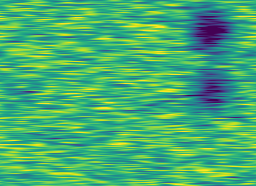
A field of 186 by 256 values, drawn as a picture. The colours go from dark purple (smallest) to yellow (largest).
Mirror symmetry: none. Ninth with the lowest average: top right. Dips: two.
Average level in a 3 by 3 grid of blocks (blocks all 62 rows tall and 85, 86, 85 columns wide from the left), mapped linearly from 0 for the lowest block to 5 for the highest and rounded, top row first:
550
451
545
